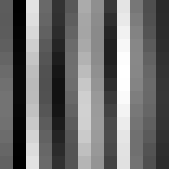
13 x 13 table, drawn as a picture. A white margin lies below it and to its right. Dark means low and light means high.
No overall slope runs across the table. The ninth with the highest average is the middle right. The grain runs up and down.
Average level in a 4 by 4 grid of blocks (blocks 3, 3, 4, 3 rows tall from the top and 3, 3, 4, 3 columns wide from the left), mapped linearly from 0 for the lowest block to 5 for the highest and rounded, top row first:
2 1 4 1 / 2 0 4 1 / 2 0 5 1 / 2 0 5 1
